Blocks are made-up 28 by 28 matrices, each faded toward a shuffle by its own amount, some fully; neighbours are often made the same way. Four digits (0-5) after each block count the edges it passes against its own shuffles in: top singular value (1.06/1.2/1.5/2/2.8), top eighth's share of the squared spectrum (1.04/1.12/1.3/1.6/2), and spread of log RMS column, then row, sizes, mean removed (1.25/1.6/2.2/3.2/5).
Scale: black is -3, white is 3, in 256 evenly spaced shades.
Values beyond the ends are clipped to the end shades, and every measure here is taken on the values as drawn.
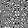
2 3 1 0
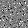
0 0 0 0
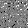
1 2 0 0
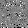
2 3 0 1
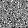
0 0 0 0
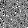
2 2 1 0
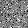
0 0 0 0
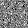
0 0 0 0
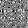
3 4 1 2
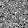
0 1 0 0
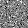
0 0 0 0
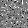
0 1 0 0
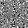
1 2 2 0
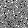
0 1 0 0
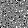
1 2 1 0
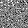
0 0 0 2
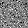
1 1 0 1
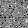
1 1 0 0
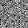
1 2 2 0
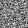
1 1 0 0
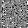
1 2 1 0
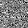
1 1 0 2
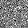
0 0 0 1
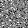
1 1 0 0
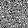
1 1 0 0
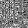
3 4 1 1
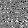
2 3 0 2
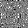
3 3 1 1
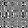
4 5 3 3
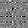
4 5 2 2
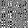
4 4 2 2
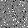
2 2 1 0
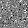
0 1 0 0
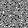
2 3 0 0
